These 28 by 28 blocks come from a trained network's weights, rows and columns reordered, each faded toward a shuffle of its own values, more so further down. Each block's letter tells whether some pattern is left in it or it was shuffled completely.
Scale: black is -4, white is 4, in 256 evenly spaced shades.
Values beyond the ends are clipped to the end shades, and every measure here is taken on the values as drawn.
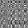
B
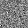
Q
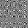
B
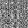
B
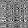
B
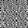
B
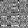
B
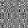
B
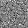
Q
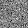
Q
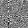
B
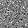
Q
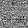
B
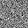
Q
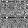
B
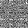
B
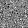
Q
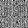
B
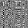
B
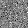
Q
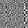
B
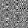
B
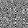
B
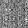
B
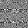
B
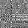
B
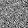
Q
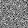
Q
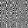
B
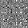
B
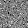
Q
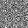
B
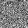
Q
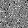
Q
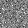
Q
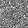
Q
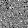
Q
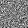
Q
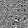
B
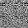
B
